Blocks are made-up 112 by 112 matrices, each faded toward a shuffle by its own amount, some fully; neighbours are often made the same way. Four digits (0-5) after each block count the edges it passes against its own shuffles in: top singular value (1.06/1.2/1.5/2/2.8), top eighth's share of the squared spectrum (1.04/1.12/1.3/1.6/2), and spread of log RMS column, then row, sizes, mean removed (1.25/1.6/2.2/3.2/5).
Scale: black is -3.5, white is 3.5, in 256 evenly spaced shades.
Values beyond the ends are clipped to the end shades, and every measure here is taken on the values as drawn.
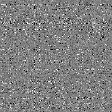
2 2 2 3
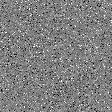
2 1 0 0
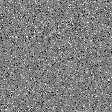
2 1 0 1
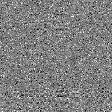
4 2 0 1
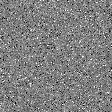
1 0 0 0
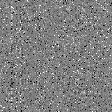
4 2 1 1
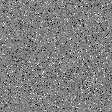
0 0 0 0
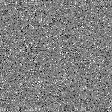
3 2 0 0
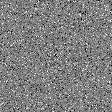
1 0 0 0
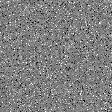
3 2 0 0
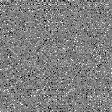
4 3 1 1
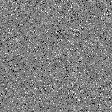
3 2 0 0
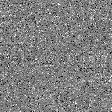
3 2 0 0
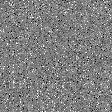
3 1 0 0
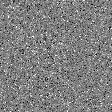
2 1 0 0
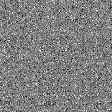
3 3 1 1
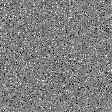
2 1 0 0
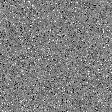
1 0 0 0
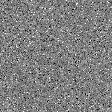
3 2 0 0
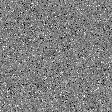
2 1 0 0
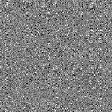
4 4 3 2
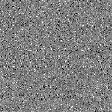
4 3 1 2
